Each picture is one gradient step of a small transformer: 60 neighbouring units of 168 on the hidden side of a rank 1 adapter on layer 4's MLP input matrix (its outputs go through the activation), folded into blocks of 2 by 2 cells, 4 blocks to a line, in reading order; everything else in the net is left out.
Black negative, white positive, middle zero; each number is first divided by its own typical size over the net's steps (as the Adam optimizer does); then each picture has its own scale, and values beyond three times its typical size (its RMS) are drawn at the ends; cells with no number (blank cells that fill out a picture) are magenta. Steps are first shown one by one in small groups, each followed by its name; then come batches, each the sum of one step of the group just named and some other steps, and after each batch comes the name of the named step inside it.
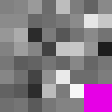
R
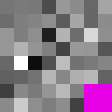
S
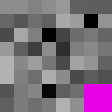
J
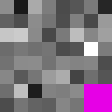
J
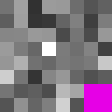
J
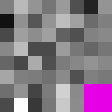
J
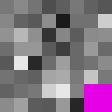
S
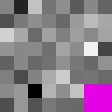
R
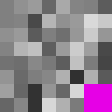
R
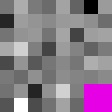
S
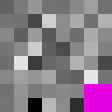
S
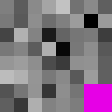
J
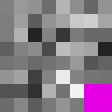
R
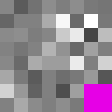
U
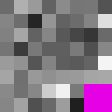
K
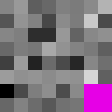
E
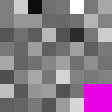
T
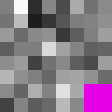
T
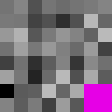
E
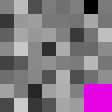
T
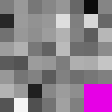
U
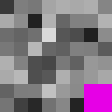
T
